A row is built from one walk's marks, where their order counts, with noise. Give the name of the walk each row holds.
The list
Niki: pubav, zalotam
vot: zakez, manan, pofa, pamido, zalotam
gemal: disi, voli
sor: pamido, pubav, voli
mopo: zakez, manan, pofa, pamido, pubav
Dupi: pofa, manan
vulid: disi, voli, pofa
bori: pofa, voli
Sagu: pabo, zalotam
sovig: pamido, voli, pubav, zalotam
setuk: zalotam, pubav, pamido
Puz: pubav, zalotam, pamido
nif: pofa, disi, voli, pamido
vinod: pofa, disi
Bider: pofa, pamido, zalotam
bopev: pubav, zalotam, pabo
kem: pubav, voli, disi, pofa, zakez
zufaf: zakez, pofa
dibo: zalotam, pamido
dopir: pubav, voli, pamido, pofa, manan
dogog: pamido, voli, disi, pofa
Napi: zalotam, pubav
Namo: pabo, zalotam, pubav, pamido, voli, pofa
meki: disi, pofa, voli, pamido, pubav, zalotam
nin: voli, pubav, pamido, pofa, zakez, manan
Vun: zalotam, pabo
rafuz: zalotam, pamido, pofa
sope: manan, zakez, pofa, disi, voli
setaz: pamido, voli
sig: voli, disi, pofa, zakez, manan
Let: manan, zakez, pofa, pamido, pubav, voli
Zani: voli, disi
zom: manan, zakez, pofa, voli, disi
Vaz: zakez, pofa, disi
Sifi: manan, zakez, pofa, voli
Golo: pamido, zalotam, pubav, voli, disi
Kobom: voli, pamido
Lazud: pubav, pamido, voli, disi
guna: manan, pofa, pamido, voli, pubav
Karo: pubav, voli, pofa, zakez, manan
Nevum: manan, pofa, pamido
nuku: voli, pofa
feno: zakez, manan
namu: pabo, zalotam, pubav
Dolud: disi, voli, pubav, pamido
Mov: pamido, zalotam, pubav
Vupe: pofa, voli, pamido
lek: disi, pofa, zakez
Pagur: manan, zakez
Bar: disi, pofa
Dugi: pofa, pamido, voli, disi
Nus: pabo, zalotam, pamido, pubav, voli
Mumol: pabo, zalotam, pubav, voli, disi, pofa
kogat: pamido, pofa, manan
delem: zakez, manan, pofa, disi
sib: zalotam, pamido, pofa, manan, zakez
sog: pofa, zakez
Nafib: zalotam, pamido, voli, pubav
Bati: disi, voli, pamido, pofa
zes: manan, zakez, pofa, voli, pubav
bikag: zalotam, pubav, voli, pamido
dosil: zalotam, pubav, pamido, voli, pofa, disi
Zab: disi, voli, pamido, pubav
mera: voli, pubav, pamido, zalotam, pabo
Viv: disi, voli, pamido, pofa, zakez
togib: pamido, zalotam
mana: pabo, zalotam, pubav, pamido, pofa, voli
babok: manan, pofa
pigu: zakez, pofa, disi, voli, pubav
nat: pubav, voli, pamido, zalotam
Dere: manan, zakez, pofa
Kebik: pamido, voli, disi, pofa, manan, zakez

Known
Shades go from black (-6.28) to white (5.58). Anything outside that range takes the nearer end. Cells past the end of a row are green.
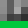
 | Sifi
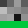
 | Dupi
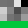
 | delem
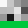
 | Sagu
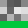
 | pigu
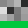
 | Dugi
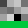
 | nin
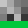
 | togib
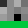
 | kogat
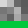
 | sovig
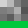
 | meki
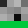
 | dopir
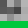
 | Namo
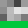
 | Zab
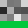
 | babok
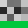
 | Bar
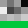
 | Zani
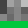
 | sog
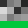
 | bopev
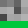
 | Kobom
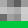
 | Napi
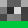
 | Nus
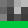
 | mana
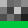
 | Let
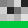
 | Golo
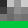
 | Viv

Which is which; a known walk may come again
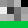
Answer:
zom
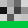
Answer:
dogog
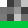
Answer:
gemal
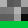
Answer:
setaz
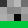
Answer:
dopir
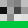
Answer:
Mumol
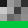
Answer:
mera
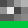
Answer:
Nevum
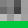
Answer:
nuku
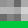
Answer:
Mov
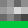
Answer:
mopo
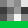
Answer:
Pagur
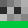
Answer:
Dere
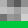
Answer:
Napi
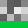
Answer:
pigu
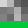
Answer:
sovig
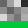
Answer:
dosil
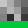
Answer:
togib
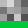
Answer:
nat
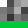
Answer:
sope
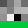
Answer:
sig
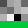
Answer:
Karo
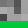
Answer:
Kobom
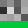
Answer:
Bati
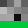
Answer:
Dupi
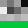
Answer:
Zani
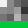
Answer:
Niki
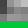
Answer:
kem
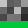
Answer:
sor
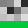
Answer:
Golo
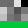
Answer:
delem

